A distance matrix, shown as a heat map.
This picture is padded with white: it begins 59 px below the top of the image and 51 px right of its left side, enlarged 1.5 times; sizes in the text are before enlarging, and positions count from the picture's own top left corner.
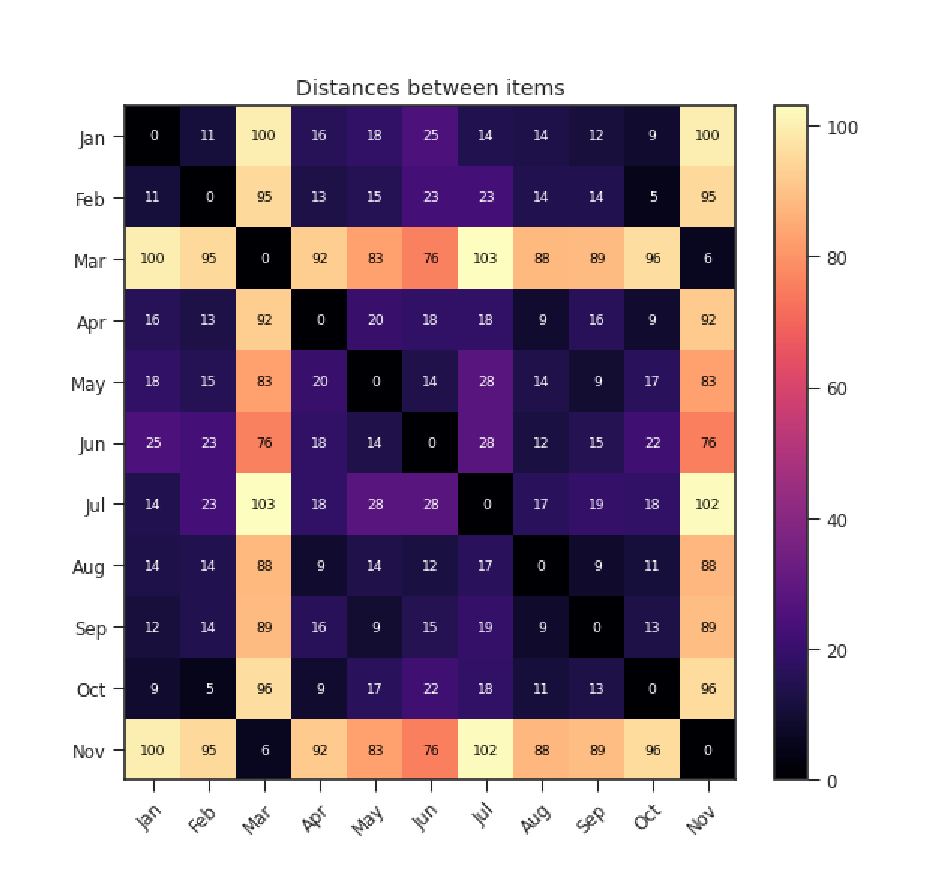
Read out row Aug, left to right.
14 14 88 9 14 12 17 0 9 11 88
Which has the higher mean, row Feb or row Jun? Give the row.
Jun
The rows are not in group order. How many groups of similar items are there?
2
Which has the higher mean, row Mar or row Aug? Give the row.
Mar
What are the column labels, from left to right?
Jan, Feb, Mar, Apr, May, Jun, Jul, Aug, Sep, Oct, Nov
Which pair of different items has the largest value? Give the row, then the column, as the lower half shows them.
Jul, Mar
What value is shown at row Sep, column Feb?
14
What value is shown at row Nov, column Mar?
6
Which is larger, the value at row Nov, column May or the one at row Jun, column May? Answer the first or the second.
the first
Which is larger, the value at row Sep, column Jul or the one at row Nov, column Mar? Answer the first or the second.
the first
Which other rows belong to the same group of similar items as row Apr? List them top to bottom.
Jan, Feb, May, Jun, Jul, Aug, Sep, Oct
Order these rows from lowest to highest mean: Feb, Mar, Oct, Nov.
Oct, Feb, Nov, Mar
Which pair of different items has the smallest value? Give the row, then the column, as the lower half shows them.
Oct, Feb
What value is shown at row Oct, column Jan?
9
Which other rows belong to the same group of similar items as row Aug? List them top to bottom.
Jan, Feb, Apr, May, Jun, Jul, Sep, Oct
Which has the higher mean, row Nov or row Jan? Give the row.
Nov
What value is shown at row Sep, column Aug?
9
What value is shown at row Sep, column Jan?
12
